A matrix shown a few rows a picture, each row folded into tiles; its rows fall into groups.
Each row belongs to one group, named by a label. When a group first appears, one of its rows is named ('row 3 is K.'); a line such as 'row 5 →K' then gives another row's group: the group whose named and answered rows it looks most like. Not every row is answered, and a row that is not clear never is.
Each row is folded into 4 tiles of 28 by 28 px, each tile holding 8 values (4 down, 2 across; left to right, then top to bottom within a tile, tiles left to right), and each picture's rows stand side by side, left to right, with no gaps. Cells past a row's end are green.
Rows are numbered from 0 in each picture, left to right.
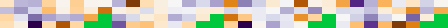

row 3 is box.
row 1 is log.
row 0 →box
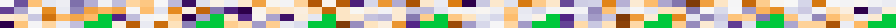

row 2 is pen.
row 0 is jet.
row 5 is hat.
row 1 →log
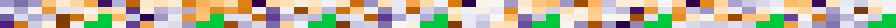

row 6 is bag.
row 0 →hat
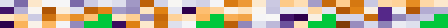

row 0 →jet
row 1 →jet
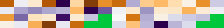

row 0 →pen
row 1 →bag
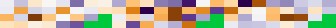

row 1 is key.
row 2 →bag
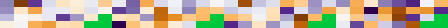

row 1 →jet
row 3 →key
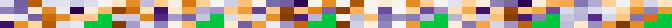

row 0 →jet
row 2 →key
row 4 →key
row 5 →box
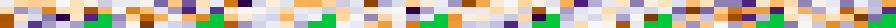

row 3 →jet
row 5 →box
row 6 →key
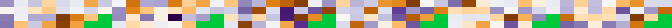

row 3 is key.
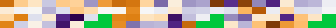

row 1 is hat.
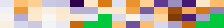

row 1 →key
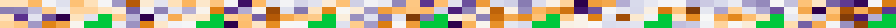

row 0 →pen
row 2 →jet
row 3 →pen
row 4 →jet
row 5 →bag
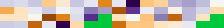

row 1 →bag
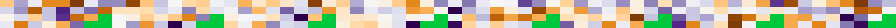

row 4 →jet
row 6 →hat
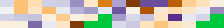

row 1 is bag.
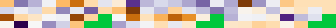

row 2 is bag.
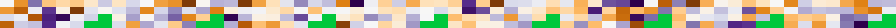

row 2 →log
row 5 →key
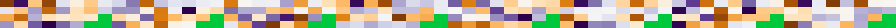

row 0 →bag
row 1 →jet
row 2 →pen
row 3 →bag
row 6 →jet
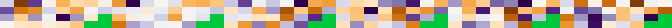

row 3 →key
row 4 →key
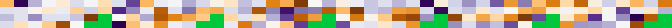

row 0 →box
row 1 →jet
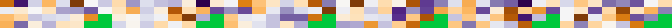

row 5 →key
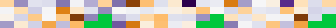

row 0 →pen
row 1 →log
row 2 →pen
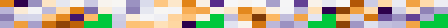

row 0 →box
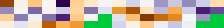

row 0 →pen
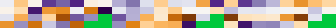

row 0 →key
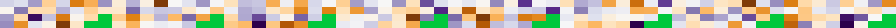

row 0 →hat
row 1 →bag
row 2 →box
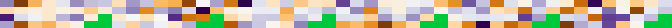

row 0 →log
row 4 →box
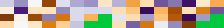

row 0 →bag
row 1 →key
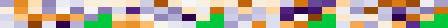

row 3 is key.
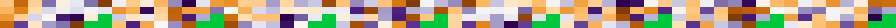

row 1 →key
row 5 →key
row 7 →pen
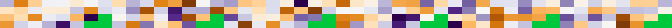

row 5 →hat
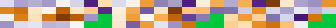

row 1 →key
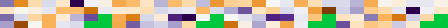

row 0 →log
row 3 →jet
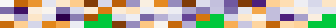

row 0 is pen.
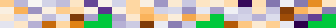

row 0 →pen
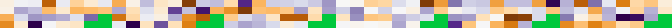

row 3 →pen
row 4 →hat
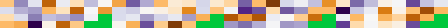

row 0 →box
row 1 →box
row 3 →jet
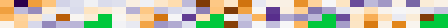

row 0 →bag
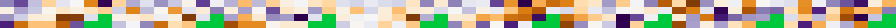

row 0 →hat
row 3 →pen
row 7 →key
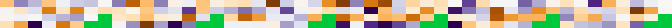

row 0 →box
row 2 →bag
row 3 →bag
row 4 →jet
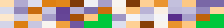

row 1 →log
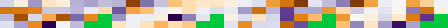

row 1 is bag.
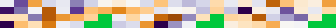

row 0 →jet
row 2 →bag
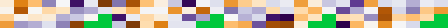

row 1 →log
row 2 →pen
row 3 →jet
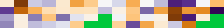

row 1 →key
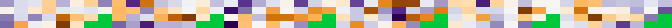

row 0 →hat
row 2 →jet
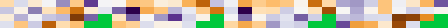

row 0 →pen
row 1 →pen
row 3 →hat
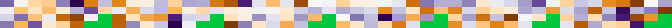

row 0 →hat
